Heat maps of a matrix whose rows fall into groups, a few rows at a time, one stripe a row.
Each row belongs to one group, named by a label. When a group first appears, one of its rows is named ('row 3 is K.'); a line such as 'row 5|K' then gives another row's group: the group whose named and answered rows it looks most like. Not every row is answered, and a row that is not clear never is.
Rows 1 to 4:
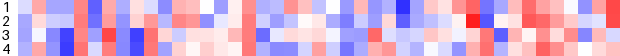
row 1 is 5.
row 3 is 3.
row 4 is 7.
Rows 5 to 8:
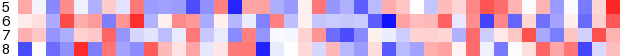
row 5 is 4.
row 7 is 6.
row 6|6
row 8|3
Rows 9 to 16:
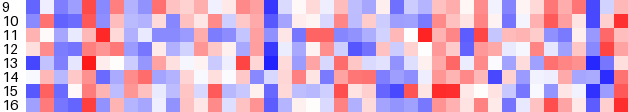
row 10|5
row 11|6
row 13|3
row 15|5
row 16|5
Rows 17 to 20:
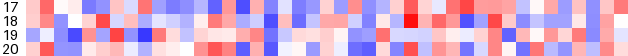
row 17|4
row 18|6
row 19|3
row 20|6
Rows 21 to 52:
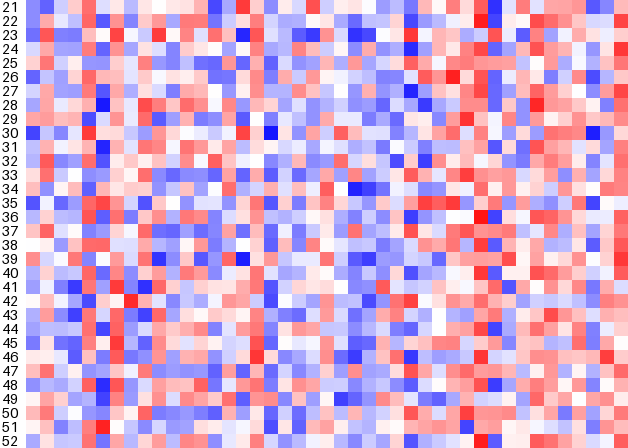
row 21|3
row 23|7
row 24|5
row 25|4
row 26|3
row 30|3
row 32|5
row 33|4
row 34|4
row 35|3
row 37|4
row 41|3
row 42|4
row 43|7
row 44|3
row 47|4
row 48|3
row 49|7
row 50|4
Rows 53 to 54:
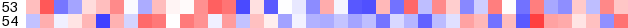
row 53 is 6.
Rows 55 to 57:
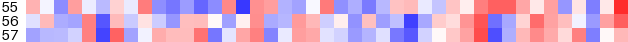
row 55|4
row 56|5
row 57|3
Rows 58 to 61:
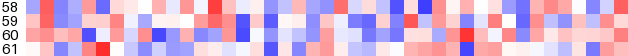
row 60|4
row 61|6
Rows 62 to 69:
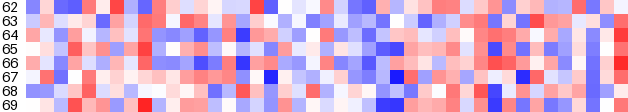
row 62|3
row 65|6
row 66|4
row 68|3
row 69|6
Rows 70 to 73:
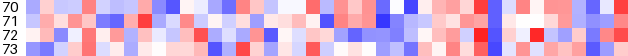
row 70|5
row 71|5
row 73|3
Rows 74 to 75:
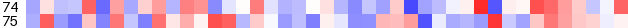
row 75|7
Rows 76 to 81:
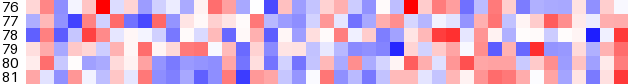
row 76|6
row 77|7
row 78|5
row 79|6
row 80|4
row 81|4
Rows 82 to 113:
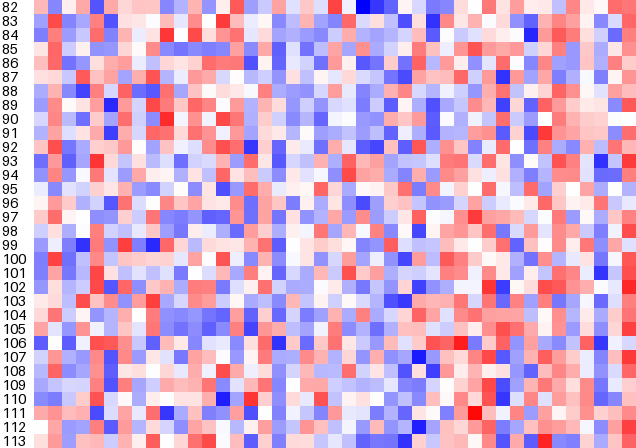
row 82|4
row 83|5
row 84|7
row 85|4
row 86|6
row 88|7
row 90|7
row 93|5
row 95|3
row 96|7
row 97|4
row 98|5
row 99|3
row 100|5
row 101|5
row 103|6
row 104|4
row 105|4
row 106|3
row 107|5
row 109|3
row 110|3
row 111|4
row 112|5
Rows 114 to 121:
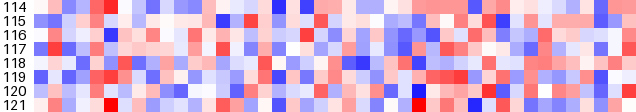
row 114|6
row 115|3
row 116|5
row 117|5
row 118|7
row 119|3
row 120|5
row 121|6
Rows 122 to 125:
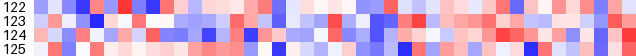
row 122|3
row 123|4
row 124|4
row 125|6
